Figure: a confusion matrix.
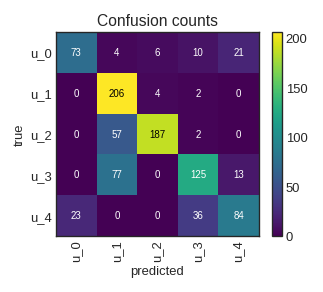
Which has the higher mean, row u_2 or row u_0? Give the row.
u_2
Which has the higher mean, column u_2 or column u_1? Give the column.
u_1
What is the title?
Confusion counts
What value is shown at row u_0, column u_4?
21
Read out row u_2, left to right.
0 57 187 2 0
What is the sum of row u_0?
114
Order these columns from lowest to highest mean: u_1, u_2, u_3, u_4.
u_4, u_3, u_2, u_1
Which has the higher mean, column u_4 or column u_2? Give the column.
u_2
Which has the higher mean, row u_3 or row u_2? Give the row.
u_2
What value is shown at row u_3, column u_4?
13
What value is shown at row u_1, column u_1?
206
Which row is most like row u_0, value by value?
u_4
